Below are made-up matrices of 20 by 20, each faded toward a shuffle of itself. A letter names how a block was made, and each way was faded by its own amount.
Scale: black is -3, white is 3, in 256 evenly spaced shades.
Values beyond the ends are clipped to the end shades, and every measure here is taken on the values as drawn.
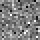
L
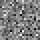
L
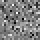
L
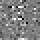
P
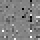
P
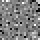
L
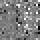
P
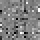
P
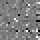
P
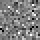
L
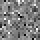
L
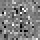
L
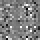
P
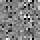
P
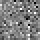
L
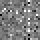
P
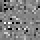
P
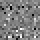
P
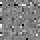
P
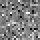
L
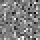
P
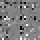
P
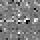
P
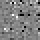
P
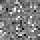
L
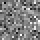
L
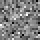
L
